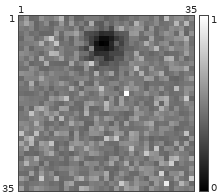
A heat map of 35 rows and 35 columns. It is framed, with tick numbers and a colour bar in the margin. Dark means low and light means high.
Neither half mirrors the other. No single row or column stands out from its neighbours. The ninth with the lowest average is the top middle. The distribution is heavy-tailed on both sides. A single dip lies in the top middle. No regular stripes run through it.
